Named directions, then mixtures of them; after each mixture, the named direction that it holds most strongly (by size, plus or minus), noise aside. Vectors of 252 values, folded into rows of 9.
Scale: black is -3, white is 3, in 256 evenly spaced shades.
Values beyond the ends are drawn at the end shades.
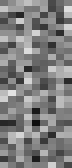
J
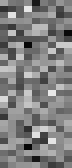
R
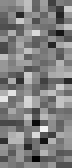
J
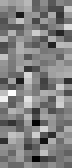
J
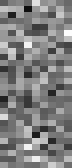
R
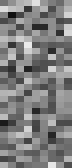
J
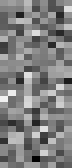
J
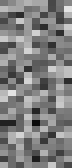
J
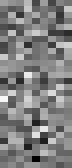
R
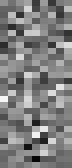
R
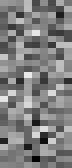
R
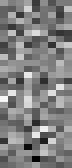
R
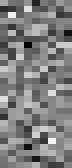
R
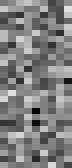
J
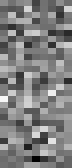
R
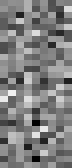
J
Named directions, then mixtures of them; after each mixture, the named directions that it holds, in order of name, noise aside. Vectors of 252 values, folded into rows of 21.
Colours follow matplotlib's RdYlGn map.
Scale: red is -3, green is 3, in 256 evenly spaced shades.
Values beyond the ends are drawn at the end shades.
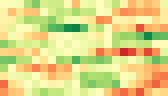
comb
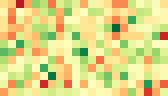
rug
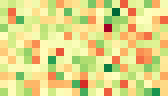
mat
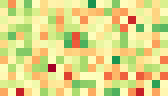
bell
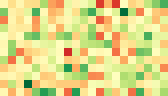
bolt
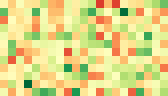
bolt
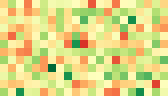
bell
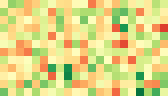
bell, bolt, rug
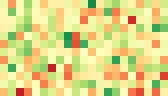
bell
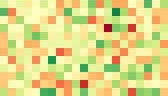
bolt, mat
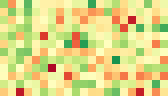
bell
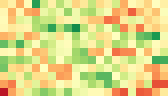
comb, rug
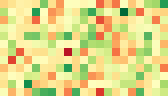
bolt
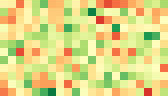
bolt, comb, rug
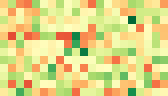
bell, bolt, rug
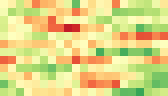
comb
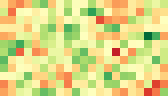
bolt, comb, rug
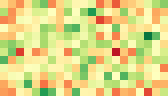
bolt, comb, rug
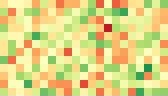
bolt, mat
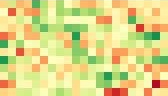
bell, comb, rug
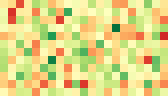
mat, rug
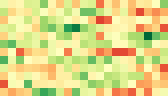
bolt, comb
